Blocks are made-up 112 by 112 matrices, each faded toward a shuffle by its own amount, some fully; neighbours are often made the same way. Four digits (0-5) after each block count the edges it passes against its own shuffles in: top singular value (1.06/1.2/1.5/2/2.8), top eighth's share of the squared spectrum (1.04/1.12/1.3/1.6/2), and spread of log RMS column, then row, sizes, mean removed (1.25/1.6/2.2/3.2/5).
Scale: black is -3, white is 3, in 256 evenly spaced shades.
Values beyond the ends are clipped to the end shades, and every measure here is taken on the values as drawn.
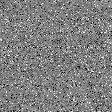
0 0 0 1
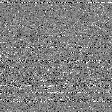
2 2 0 4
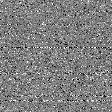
2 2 0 3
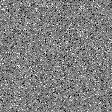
0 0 0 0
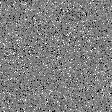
0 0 0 0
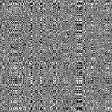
5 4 4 3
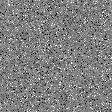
2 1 0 0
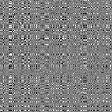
5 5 4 4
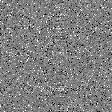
3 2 1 1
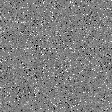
3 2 0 1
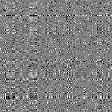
5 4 3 3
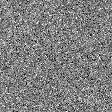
1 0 0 0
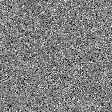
2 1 0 0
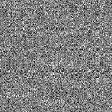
4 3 2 2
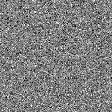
3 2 1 1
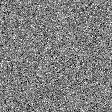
0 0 0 0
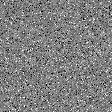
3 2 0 0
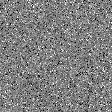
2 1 0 0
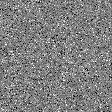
1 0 0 0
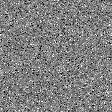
2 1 0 0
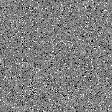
3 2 1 1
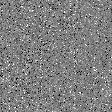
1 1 2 0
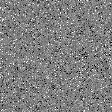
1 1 2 0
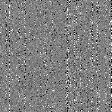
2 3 4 0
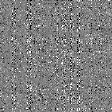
2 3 4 3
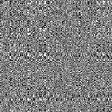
5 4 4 3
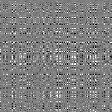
5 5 4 4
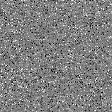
3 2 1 1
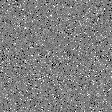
2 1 0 0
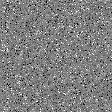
3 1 1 0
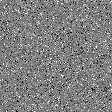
1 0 0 0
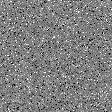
0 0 0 0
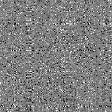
4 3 2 2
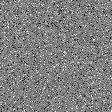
2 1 0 0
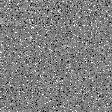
3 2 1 1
